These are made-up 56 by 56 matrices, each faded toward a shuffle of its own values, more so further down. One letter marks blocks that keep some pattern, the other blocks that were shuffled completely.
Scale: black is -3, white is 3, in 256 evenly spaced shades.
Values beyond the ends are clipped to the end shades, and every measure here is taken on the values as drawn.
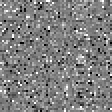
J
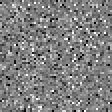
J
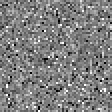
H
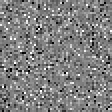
J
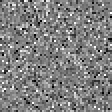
H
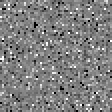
H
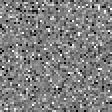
H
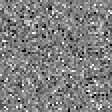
J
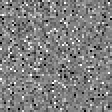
J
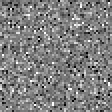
J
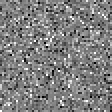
J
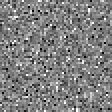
J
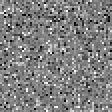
H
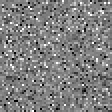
J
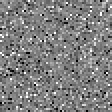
H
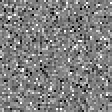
J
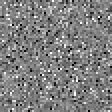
H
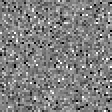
H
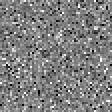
H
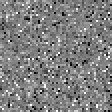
J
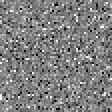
H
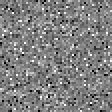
H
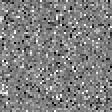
J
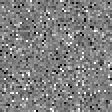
J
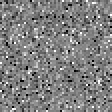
J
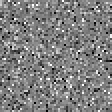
J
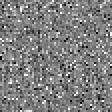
J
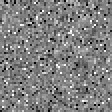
J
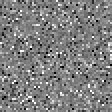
H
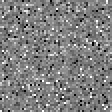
H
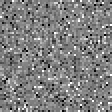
J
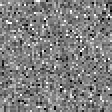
J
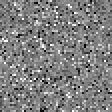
H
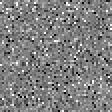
J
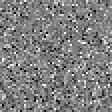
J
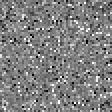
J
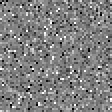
H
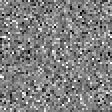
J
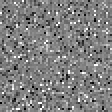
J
